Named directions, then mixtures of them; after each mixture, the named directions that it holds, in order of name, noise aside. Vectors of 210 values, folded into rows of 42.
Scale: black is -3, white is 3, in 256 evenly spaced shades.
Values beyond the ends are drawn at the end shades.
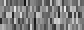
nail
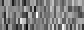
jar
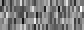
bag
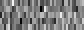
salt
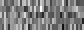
jar, salt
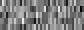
bag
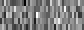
jar, nail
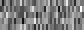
bag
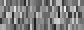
nail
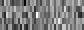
jar, nail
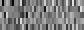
bag, jar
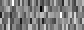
salt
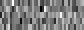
salt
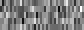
bag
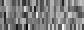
jar, salt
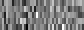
jar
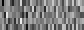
bag, jar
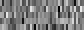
bag, nail
